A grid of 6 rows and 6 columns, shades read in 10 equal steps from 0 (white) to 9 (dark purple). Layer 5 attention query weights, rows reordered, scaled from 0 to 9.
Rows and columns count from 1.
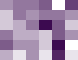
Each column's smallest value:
2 1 3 1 0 0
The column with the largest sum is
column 5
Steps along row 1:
up same up down up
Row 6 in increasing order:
1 1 1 3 4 8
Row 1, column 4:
6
